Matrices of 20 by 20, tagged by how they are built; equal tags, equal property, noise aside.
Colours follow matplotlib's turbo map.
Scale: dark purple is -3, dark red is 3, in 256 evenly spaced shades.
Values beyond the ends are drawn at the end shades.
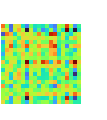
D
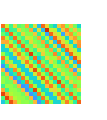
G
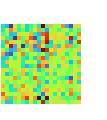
D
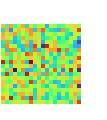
D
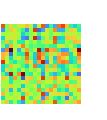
D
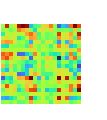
D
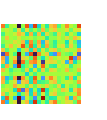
D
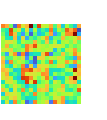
D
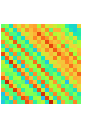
G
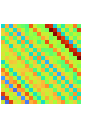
G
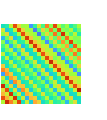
G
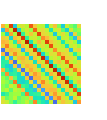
G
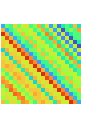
G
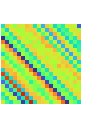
G
